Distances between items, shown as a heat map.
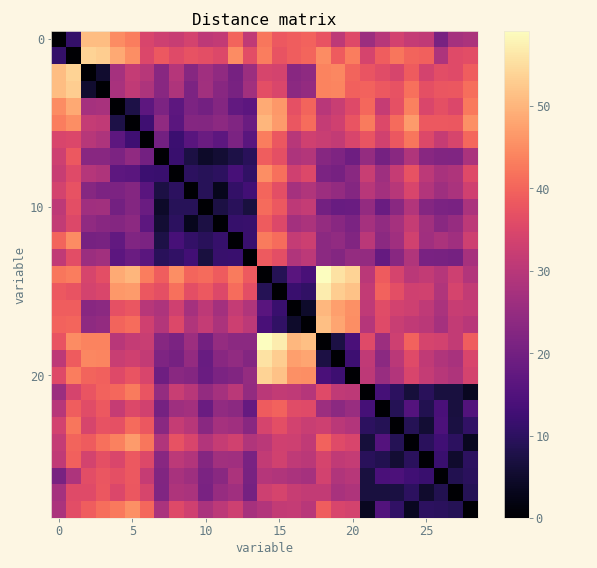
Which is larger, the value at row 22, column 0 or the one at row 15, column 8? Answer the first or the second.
the second
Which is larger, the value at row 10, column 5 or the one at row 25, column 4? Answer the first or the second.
the second
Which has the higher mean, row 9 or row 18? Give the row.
18
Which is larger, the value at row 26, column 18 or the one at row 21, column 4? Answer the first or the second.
the second
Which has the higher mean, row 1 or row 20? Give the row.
1
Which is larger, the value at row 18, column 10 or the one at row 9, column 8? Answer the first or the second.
the first
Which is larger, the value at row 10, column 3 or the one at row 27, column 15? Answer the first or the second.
the second
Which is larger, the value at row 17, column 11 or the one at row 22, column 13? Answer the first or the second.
the first
